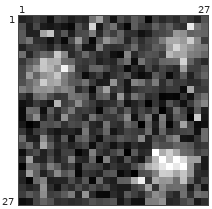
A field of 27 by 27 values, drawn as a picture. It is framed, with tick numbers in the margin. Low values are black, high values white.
Neither half mirrors the other. There is no overall slope. There are three bumps. The ninth with the highest average is the bottom right.
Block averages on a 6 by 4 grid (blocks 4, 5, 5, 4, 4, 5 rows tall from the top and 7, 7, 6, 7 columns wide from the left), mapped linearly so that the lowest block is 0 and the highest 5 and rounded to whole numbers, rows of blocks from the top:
0 1 0 3 | 4 0 0 3 | 2 1 1 0 | 0 0 1 1 | 1 0 1 5 | 1 0 1 3
